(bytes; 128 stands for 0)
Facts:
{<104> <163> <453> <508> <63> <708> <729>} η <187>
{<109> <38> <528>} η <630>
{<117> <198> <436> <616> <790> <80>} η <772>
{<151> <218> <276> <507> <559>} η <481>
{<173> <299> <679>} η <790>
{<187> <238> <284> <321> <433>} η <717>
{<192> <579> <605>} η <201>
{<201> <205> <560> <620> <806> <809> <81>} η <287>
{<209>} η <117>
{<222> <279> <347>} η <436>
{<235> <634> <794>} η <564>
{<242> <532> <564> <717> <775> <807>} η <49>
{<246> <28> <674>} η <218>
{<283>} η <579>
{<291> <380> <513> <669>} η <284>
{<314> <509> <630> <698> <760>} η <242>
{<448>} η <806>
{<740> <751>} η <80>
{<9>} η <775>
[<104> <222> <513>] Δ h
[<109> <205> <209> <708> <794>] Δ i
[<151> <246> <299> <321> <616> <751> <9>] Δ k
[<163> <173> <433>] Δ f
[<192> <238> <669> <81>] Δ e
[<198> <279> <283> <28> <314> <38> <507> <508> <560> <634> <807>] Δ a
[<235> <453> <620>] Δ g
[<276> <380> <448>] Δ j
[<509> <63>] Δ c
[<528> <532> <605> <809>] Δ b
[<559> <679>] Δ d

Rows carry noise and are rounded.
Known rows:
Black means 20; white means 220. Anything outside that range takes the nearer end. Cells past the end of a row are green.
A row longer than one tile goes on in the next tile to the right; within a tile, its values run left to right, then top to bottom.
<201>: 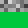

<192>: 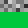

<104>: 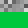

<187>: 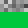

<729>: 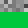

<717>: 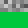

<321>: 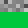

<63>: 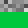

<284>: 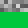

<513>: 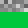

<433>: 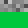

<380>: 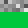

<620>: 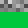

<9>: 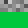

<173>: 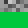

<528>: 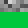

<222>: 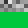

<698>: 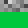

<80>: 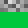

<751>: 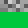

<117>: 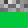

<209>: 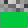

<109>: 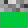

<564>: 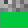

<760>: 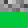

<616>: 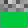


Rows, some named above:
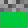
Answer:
<679>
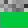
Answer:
<708>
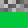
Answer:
<790>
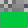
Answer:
<453>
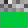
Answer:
<222>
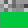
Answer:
<187>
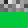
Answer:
<436>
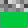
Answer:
<448>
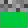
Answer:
<605>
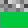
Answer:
<448>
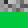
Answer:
<509>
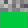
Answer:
<717>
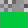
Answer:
<104>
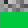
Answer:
<509>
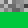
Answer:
<508>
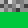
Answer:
<283>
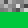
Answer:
<669>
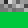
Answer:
<347>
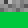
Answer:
<532>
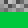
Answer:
<299>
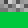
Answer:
<616>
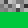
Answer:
<81>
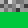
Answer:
<283>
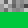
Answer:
<187>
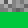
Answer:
<235>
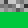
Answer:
<205>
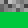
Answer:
<809>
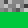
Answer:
<238>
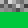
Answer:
<560>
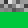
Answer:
<279>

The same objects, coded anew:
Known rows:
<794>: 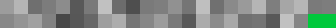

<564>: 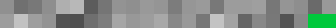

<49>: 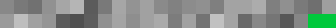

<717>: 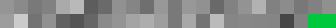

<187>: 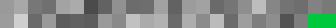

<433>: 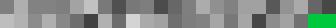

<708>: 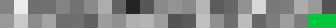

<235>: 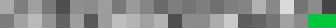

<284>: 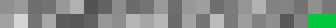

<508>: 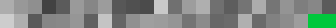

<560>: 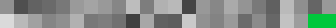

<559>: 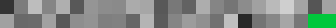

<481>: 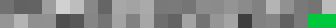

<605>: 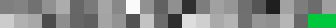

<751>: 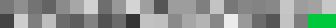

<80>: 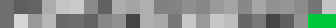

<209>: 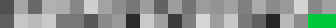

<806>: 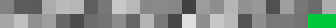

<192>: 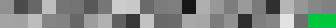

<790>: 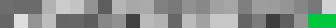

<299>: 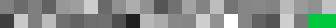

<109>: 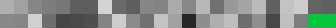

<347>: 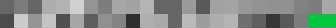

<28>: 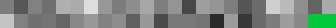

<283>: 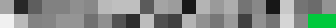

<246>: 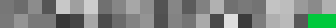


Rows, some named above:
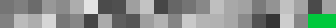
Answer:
<173>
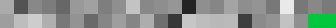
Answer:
<620>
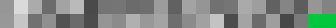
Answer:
<291>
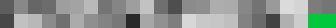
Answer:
<222>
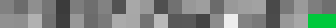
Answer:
<509>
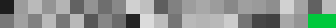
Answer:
<679>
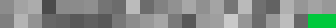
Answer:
<9>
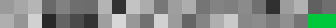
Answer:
<528>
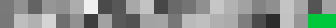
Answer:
<173>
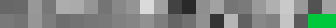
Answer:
<276>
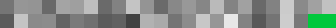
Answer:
<616>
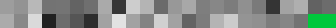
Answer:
<528>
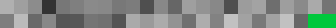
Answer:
<321>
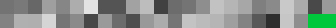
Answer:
<173>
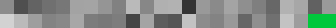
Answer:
<560>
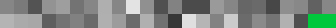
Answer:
<809>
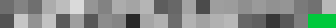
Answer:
<347>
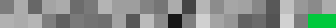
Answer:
<205>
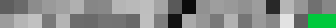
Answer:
<448>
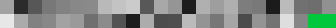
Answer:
<283>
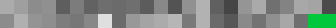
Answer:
<669>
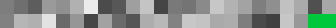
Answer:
<173>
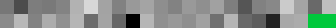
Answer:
<279>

